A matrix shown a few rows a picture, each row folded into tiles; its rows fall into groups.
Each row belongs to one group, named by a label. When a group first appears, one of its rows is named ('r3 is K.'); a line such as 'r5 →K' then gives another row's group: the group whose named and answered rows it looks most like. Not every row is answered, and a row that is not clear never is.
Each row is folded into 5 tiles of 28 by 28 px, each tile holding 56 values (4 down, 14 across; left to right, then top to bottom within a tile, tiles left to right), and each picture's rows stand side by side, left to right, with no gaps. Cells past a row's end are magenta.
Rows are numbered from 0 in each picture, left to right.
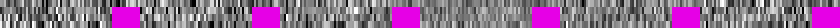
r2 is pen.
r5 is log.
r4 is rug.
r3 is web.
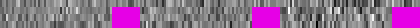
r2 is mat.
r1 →rug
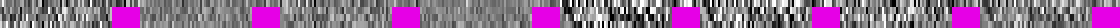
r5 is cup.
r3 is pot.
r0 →web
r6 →log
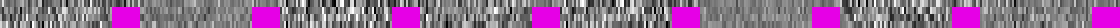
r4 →log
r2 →log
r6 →cup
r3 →pen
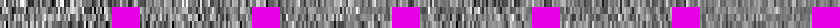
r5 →pen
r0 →log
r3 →mat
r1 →pot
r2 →pen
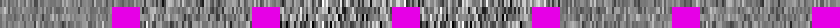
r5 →rug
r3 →pot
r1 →rug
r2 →pot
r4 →mat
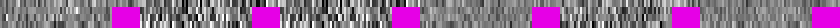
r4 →pot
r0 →pen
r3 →rug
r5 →web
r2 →web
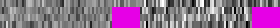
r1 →log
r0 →rug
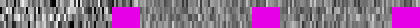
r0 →log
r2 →mat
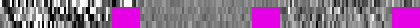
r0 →cup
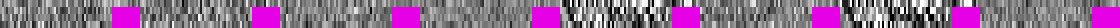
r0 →pot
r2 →pen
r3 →rug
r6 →cup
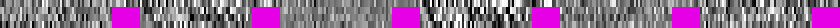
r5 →log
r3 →cup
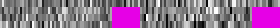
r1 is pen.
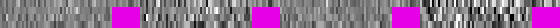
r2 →pot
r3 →cup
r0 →pen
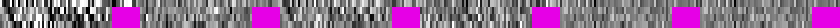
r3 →web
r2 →cup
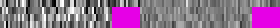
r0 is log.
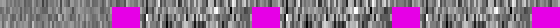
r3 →pen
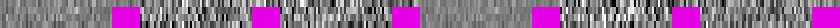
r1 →pot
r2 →log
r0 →pen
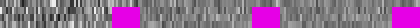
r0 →rug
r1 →mat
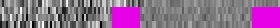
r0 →pot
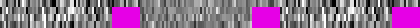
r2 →log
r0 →log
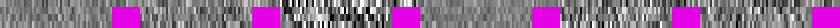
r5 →mat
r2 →cup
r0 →web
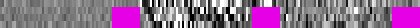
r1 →cup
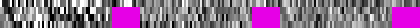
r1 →pot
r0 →cup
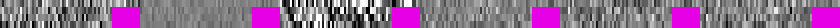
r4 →mat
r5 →pen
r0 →pot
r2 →cup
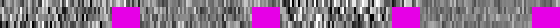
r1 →pot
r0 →pot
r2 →cup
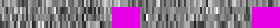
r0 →pot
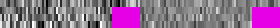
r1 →pen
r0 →web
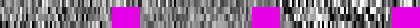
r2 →cup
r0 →pot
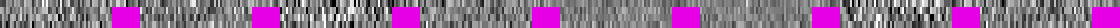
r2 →log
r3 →rug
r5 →pot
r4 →web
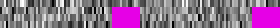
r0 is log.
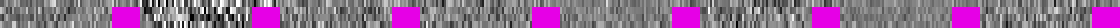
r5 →mat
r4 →pot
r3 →rug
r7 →pen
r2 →pot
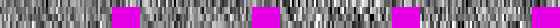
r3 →web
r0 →web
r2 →cup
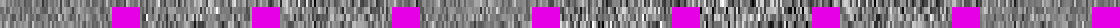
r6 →mat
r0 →web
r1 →pen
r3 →pen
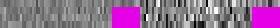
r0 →mat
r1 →pen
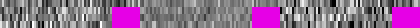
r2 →log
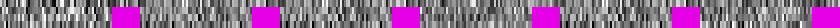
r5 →web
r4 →pot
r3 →rug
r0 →log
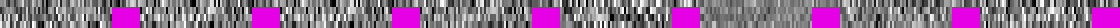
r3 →log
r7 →log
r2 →log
